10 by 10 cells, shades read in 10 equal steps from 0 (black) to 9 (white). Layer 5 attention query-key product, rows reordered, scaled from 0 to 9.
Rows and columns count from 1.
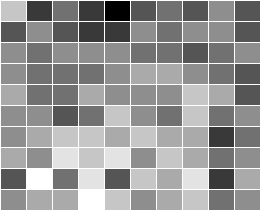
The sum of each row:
33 37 44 46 51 49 56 61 56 60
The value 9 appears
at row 9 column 2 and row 10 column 4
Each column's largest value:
7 9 8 9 8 7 7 8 6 6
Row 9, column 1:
3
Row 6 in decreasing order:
7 7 5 5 5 5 4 4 4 3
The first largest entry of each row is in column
1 2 1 6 8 5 3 3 2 4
